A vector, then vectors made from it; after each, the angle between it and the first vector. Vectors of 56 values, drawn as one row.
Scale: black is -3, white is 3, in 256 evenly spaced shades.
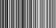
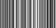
partly aligned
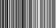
nearly parallel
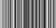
partly opposed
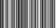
partly aligned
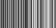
partly aligned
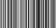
partly opposed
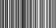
nearly parallel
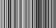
nearly opposite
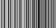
nearly opposite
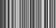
orthogonal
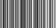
partly aligned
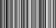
orthogonal
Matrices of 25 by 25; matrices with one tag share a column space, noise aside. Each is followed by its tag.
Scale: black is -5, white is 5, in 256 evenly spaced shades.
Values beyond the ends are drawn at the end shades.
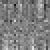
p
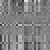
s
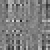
p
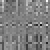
s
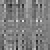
p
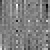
p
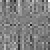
s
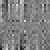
p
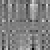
p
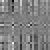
s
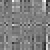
s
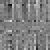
p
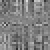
s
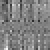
p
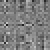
s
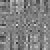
s
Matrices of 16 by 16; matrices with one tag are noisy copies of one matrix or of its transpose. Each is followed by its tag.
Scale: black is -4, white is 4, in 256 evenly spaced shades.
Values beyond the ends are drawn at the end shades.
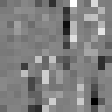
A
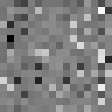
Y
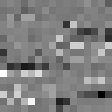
A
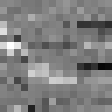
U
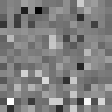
Y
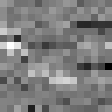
U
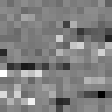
A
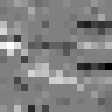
U
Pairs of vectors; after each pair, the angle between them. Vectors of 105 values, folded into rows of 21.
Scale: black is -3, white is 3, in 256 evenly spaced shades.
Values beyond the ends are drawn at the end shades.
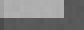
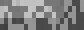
partly aligned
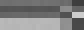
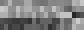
nearly opposite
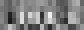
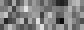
partly aligned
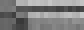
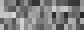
partly opposed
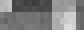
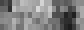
nearly opposite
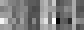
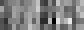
nearly opposite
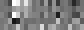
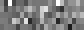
partly opposed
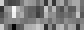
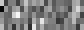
partly aligned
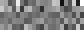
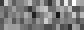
orthogonal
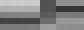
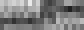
nearly parallel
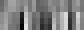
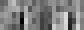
nearly parallel
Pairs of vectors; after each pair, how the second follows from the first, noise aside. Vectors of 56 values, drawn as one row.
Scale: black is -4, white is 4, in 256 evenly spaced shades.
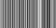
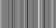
partly zeroed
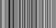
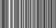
negated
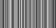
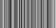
negated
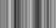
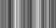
negated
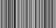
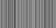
shrunk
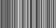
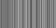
shrunk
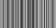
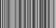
wrapped around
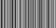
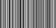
wrapped around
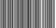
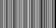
negated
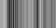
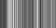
negated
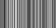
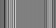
partly zeroed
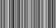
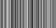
wrapped around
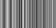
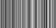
wrapped around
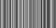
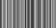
wrapped around
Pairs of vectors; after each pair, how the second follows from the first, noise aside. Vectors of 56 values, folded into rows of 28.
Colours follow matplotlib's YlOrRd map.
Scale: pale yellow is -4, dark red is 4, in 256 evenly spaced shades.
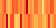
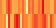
negated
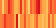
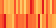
wrapped around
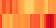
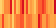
shuffled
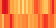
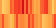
negated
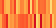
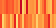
wrapped around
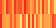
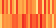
wrapped around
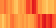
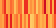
shuffled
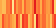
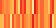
wrapped around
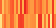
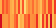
negated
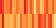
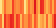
negated
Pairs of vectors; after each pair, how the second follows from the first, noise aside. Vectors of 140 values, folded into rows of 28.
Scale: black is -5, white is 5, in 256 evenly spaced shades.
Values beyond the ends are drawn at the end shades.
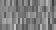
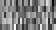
scaled up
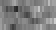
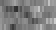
copied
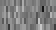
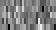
scaled up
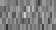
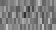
negated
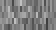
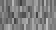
negated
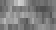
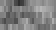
negated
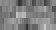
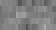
shrunk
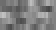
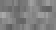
shrunk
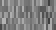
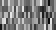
scaled up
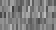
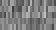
copied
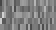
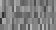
negated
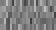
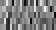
scaled up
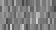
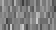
copied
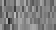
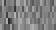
copied
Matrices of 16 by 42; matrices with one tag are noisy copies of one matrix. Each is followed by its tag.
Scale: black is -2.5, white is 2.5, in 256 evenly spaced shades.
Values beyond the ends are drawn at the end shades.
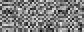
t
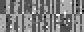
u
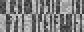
u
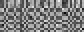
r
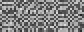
t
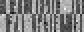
u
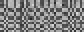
r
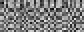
r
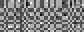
r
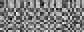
r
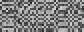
t
